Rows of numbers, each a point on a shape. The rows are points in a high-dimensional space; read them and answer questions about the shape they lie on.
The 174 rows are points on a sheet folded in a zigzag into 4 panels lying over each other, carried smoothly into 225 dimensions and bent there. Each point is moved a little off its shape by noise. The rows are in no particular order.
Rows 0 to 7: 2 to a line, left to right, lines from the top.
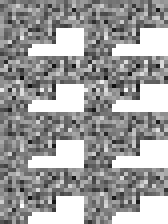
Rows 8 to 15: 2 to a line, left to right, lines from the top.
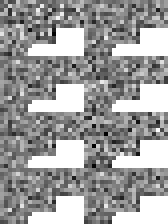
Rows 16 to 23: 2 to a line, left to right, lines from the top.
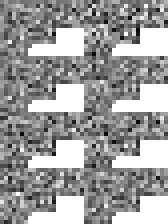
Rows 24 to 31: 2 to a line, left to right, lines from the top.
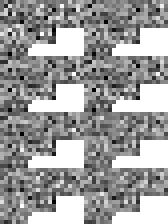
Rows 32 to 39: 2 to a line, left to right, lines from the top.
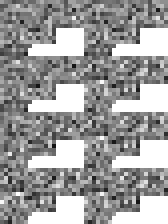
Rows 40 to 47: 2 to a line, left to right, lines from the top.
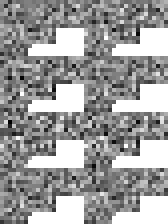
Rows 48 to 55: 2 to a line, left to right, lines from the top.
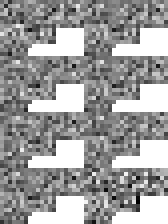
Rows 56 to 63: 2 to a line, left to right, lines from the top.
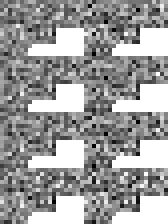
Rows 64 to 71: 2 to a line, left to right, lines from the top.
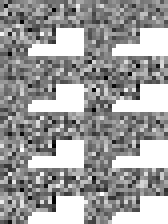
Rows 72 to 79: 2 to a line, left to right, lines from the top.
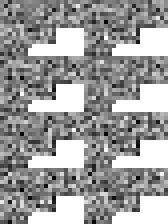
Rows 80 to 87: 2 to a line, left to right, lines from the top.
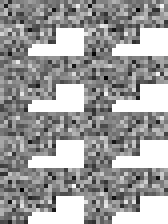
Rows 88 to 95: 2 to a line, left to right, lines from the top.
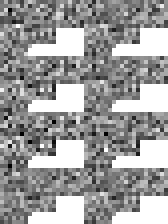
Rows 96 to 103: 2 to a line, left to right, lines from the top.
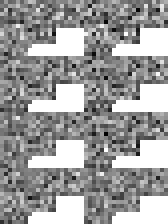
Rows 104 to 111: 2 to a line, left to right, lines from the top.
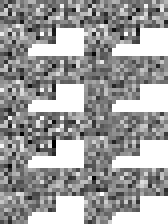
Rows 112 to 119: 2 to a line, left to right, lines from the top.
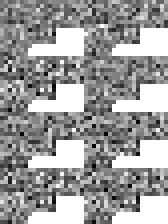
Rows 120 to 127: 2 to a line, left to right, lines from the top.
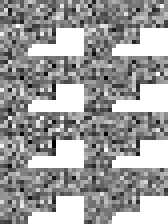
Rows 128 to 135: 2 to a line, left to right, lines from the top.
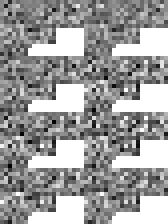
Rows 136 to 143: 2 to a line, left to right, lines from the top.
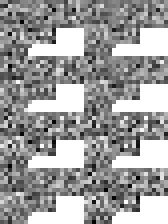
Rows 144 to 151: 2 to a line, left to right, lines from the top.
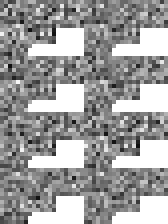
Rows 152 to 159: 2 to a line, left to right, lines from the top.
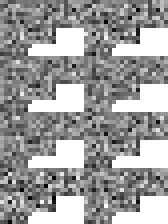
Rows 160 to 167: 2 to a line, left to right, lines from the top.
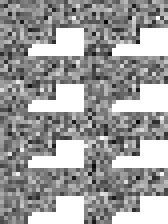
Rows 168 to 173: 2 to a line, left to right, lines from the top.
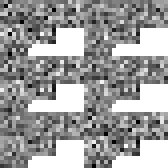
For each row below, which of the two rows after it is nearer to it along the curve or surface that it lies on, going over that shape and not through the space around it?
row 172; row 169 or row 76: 169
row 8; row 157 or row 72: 157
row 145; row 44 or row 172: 44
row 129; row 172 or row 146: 146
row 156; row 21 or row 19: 19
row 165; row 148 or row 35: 35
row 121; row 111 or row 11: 11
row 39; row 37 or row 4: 37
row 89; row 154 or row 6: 154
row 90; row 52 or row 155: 52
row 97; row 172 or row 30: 30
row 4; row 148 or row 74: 148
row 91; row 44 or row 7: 44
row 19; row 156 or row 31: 156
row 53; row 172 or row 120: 120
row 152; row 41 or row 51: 41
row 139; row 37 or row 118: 37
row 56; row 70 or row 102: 102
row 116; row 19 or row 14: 14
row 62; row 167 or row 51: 51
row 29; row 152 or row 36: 36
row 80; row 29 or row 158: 29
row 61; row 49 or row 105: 105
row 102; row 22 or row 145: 22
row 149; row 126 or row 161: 126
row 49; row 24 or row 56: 56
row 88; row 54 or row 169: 54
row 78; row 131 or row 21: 131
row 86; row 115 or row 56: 115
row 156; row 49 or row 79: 79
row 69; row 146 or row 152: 152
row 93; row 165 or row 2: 2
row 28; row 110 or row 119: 119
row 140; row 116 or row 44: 116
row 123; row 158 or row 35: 158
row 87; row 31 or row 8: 8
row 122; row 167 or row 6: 6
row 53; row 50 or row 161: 50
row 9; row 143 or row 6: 6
